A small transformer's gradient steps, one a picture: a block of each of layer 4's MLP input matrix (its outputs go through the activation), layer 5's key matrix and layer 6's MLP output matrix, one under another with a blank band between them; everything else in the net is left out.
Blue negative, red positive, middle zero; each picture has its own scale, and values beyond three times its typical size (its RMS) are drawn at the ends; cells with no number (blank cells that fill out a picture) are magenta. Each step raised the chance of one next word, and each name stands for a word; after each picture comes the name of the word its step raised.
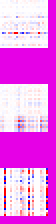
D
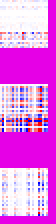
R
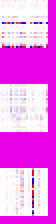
D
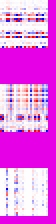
R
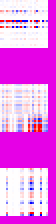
R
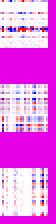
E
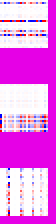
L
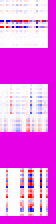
E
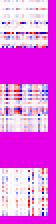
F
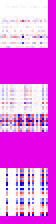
R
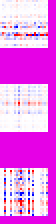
F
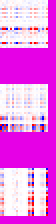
L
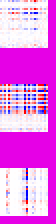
F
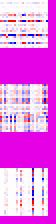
F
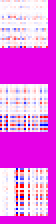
D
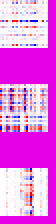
D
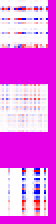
F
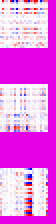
L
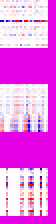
L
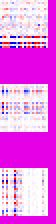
E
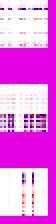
E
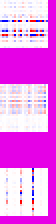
F
